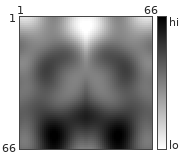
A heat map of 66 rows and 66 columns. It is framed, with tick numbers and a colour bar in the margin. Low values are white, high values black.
Values rise toward the bottom. It is mirror symmetric from left to right. The texture varies smoothly and slowly. No single row or column stands out from its neighbours.
